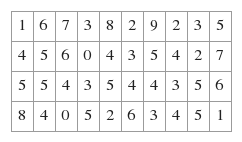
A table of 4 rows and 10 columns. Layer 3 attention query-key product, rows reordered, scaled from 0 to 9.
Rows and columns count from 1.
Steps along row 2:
up up down up down up down down up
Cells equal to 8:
2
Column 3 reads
7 6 4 0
